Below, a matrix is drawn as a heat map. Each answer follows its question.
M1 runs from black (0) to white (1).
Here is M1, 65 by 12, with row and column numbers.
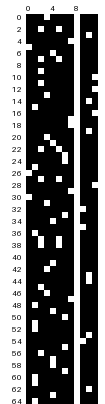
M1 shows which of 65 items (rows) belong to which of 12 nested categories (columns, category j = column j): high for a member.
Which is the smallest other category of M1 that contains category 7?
8
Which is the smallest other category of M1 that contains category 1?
8
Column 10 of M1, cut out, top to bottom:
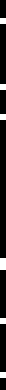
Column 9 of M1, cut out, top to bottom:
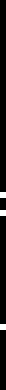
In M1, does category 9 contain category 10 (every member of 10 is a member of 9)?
no
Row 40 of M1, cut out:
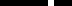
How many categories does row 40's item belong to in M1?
1
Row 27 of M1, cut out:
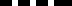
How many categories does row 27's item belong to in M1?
3
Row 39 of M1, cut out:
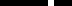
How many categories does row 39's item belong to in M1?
1
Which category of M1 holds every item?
8
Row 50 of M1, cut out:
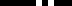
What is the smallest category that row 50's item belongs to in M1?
6
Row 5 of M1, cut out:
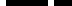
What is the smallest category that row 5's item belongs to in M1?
0
